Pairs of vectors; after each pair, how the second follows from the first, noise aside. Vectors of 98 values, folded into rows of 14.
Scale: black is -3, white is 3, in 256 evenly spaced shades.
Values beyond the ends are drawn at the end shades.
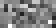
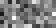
wrapped around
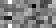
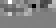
partly zeroed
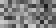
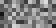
wrapped around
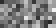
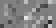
partly zeroed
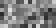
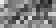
wrapped around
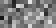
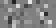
partly zeroed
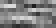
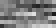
wrapped around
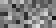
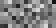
wrapped around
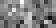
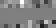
partly zeroed
